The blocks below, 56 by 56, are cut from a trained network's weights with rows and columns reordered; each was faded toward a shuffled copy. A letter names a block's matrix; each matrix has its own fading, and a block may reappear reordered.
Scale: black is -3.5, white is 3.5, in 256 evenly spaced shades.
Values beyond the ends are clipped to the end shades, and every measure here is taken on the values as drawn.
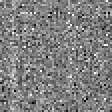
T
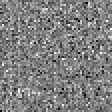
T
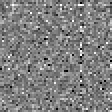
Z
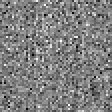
T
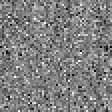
T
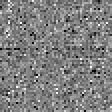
Z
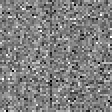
T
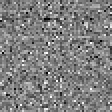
Z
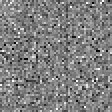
T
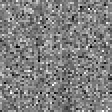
T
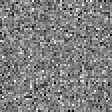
T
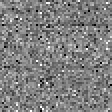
Z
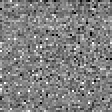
Z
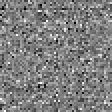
Z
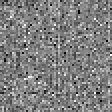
T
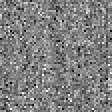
T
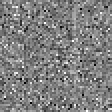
T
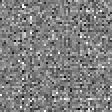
Z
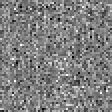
T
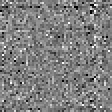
Z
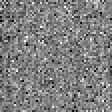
T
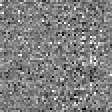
Z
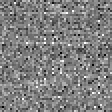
Z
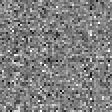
Z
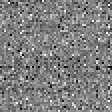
Z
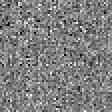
T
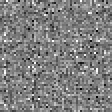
Z
